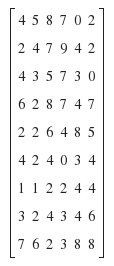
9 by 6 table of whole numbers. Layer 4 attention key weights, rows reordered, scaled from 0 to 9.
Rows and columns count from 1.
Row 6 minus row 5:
2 0 -2 -4 -5 -1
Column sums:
33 27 46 42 38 38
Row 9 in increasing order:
2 3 6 7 8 8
